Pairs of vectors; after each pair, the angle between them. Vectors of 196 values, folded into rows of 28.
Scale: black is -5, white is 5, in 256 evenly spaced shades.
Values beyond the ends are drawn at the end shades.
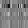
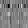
nearly parallel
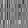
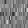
orthogonal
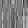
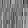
nearly parallel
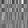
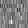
orthogonal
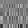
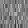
partly aligned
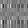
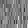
partly opposed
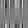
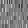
partly opposed
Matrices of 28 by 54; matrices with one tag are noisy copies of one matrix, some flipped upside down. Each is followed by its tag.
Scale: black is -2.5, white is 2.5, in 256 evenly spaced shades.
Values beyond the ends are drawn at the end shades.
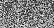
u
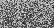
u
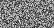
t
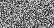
t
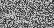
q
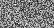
t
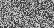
t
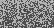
u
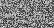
q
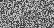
t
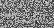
q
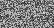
q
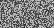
t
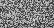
q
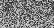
u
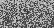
u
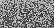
u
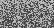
u
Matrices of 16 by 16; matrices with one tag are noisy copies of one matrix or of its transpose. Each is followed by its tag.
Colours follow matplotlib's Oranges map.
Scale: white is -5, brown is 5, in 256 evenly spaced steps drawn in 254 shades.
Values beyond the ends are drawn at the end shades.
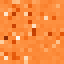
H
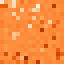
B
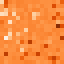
B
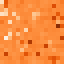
B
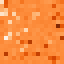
B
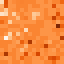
B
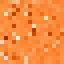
H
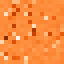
H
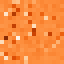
H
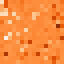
B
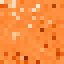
B
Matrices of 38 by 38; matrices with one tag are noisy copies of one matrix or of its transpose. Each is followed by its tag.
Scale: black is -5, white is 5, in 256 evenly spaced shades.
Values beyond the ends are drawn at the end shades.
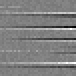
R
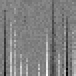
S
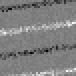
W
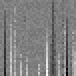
S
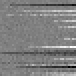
S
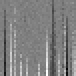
S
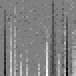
S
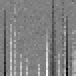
S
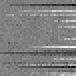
S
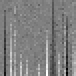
S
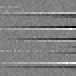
R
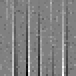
R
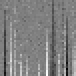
S
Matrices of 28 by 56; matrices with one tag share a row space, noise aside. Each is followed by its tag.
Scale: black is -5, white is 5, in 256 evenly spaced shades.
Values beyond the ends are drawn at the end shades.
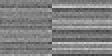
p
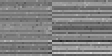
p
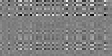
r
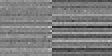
p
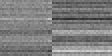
p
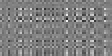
r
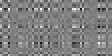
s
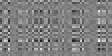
s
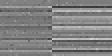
p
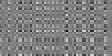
r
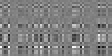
s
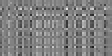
r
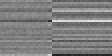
p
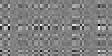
s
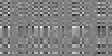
s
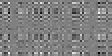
s
